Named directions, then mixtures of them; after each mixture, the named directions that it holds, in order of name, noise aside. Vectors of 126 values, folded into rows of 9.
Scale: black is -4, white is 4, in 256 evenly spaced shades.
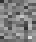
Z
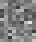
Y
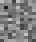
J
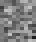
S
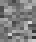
S, Y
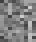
S, Z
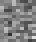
S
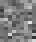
S, Y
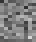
Z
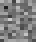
J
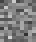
J, Y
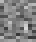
S, Z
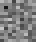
J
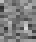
S, Z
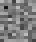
J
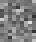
Y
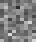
J, Y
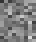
S, Z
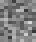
J, Y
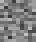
J, Y
